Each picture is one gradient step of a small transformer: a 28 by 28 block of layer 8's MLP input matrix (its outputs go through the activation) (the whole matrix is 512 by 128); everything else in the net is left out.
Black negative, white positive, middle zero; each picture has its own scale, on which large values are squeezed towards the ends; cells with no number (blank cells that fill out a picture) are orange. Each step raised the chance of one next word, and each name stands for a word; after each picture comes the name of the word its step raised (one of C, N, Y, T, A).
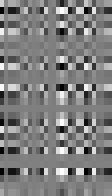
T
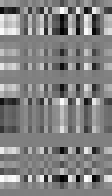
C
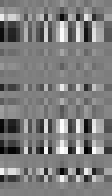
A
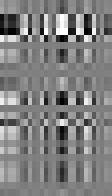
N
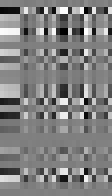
C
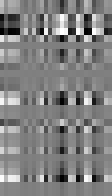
N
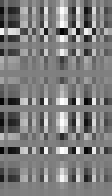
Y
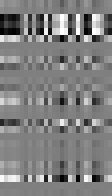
N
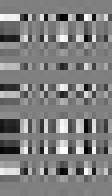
A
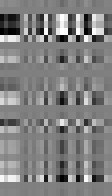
N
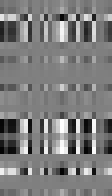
A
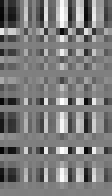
Y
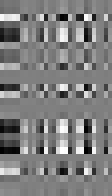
A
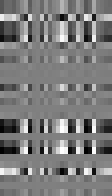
A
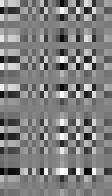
T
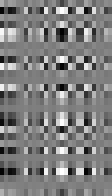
T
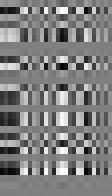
T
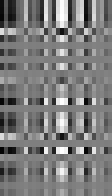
Y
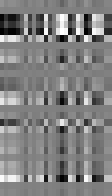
N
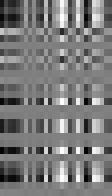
Y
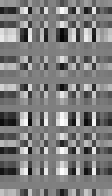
T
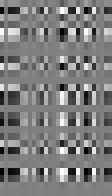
T
